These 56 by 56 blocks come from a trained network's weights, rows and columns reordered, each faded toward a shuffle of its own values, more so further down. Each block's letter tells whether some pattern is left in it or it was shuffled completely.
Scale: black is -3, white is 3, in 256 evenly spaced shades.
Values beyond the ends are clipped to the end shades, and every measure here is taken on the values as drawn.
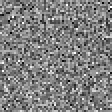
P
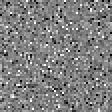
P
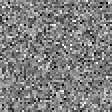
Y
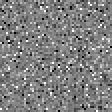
P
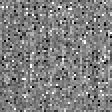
Y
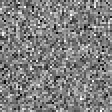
Y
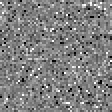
P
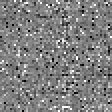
Y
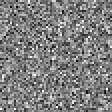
P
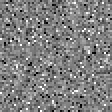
P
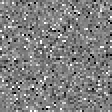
P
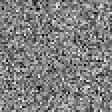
P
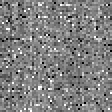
Y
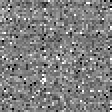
Y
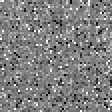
Y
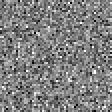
P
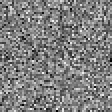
P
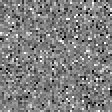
P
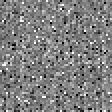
Y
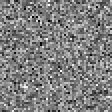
P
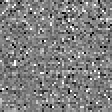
Y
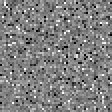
P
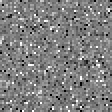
P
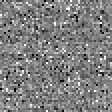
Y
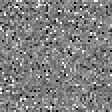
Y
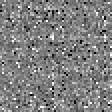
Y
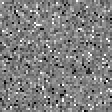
P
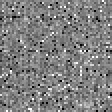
Y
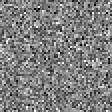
P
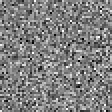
Y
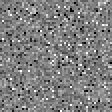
P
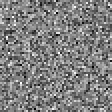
P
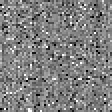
Y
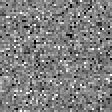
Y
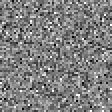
P
